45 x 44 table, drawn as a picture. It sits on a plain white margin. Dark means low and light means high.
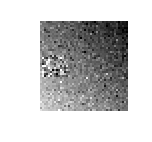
Roughest part: middle left. Ninth with the highest average: bottom left. Ninth with the lowest average: top right. Slope: up to the bottom left. Odd patch: rougher, in the middle left. Grain: fine. Histogram: bell-shaped.
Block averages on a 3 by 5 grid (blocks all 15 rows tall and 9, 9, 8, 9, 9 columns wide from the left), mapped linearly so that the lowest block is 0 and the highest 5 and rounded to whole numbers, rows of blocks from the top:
3 2 1 1 0
4 3 3 2 1
5 4 4 3 2
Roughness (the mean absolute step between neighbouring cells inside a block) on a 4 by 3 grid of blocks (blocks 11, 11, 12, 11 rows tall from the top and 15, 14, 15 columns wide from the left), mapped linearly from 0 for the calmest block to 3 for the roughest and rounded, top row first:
010 | 210 | 301 | 111
